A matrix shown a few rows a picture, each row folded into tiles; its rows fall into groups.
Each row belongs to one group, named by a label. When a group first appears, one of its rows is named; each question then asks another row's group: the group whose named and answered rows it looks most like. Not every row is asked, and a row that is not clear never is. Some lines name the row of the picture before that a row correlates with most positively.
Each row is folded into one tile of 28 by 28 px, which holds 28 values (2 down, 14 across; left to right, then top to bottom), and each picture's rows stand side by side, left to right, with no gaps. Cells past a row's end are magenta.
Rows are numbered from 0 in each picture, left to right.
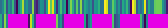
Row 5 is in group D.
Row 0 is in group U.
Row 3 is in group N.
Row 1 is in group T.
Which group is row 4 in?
N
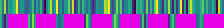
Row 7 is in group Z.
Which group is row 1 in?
U
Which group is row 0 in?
D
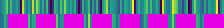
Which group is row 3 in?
U
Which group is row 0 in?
Z
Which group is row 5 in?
Z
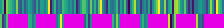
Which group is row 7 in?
N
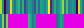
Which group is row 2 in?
Z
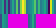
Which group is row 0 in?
T
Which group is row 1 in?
Z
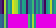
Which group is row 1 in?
U
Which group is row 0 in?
D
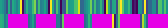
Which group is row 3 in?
Z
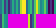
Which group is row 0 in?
T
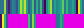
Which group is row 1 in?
U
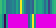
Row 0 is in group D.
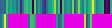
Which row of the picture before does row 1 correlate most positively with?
1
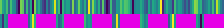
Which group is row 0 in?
N
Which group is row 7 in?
D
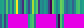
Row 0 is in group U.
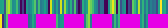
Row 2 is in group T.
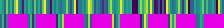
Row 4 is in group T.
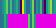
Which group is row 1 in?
U
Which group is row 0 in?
Z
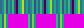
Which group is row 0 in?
U
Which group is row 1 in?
U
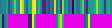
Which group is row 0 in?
N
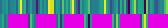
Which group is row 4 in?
U
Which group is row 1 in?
T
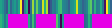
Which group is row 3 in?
Z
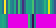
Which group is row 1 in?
D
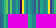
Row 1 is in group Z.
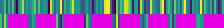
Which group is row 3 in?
T
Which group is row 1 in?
Z
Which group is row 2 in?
D
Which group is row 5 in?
N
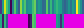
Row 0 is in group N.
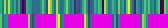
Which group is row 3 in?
N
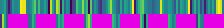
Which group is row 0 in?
T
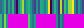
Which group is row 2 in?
D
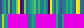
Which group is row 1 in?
Z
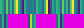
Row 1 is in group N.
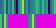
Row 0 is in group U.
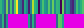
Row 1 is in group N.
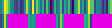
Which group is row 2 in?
U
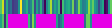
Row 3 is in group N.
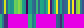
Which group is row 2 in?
D
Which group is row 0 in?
D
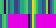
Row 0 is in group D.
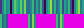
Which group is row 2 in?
U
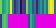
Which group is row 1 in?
T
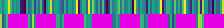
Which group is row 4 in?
Z
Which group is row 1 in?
U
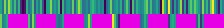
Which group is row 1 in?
U
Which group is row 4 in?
N
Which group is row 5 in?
Z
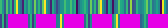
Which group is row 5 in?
Z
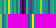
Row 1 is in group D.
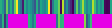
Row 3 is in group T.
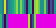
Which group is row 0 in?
D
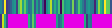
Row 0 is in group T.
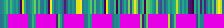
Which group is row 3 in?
Z
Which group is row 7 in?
T
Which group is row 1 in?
Z
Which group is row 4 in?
T
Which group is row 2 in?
T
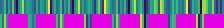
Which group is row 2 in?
U
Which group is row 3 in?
N
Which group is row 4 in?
U
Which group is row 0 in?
U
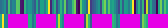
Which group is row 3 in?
T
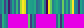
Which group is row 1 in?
N
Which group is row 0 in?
T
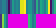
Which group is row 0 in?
T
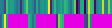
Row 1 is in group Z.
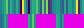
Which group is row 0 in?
Z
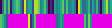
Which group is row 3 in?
U
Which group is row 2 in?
Z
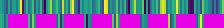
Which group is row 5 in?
T
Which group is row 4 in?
U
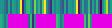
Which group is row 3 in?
U
